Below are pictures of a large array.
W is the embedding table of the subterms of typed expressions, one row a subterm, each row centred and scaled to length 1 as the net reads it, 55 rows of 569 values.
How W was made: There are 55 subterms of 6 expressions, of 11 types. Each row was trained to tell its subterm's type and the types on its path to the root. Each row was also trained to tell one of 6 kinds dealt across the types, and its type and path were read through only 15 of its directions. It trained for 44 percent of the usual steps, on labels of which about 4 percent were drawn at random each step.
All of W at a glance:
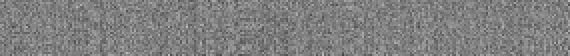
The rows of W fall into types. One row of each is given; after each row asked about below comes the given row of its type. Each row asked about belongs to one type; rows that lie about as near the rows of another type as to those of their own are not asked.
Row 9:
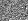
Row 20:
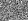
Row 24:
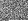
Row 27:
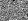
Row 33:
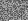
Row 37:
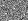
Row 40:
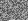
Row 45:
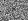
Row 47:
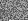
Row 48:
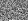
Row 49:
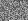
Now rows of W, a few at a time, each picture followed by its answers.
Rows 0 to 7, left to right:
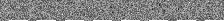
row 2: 27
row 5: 48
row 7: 47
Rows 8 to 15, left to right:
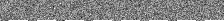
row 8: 47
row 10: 48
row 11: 40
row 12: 33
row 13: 9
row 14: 49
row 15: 9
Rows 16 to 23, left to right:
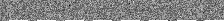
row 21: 45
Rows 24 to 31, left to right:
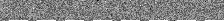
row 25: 37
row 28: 47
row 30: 40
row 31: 45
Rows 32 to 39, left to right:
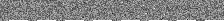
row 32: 49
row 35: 9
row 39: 45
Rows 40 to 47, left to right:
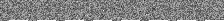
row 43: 40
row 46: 33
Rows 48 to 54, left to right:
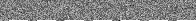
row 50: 47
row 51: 40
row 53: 37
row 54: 45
